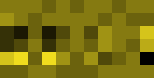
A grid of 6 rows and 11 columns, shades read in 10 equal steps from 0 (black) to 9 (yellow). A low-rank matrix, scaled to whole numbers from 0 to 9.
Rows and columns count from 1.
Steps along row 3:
down up down up up down up down same up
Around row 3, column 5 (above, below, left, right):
5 4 1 5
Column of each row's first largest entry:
1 1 11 11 2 3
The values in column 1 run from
2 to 8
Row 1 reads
5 5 5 4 5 4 5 5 4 5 5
